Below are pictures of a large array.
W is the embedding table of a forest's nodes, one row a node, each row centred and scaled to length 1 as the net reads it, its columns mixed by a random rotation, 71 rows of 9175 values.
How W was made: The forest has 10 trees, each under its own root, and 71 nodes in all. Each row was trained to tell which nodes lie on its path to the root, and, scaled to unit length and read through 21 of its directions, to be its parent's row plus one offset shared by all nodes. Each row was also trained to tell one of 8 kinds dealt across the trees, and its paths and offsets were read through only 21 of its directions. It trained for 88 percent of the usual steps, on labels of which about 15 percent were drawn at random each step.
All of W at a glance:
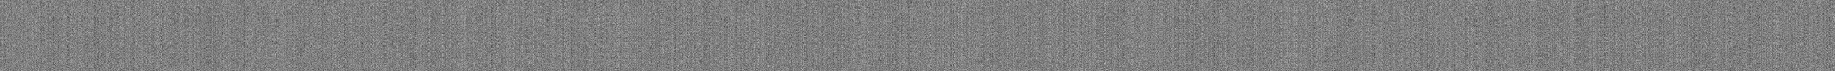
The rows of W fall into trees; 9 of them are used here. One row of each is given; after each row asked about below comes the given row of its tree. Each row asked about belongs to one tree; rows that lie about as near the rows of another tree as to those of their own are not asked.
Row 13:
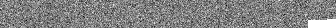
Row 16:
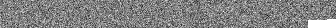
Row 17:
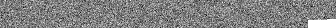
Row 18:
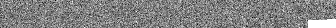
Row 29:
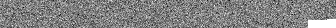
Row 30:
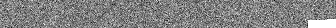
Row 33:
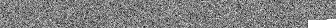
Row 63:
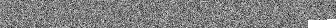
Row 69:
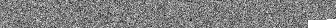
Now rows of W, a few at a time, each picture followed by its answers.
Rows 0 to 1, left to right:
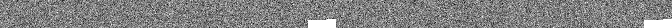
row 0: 30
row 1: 29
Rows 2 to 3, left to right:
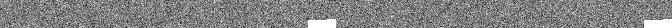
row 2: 29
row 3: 30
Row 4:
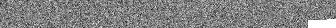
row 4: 69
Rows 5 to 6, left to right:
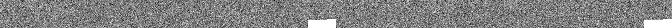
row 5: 30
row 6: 18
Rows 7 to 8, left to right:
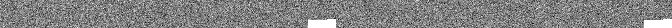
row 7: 16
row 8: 16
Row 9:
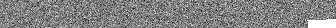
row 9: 30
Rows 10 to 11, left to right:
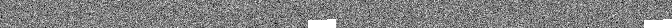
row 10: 17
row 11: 16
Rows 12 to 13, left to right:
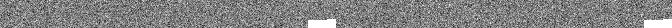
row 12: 63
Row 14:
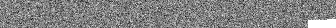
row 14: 13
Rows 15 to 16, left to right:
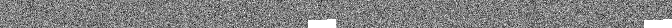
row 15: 33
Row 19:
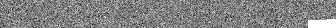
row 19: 18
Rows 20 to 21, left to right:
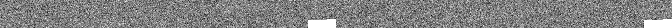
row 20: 17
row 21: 33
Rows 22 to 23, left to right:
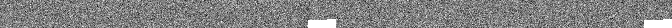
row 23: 16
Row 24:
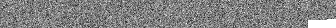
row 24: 33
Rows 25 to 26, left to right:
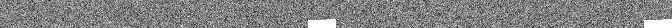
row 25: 18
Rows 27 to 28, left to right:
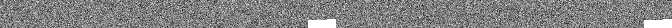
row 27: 17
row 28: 30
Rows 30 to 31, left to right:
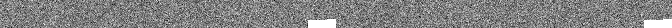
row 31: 13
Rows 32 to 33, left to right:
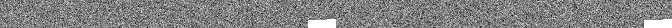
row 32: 17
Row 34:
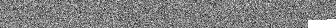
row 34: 17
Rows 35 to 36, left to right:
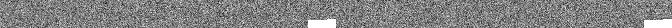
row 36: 30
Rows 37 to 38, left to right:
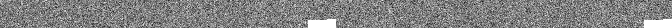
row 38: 29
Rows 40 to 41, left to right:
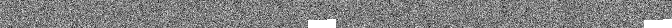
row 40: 63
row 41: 29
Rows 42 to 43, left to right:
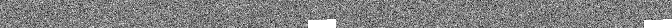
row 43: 30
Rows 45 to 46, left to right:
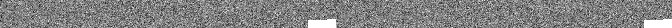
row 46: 16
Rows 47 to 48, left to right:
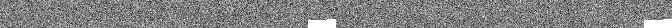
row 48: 29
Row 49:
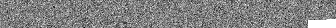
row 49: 69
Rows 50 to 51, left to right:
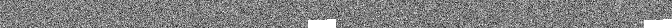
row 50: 16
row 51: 29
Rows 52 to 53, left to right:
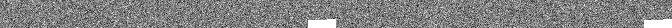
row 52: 69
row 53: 17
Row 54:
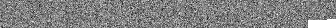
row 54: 16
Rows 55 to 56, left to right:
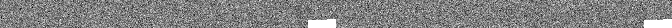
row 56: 17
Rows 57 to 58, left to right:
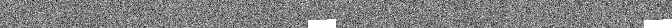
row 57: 33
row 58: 29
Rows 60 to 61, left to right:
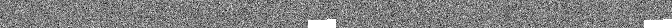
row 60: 16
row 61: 13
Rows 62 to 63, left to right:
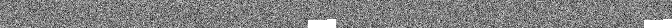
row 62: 16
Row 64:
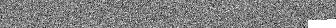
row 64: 17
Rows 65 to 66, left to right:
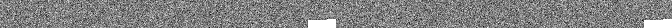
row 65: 30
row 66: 30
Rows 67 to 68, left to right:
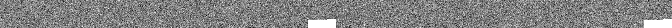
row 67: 17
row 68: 29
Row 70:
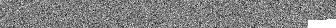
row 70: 29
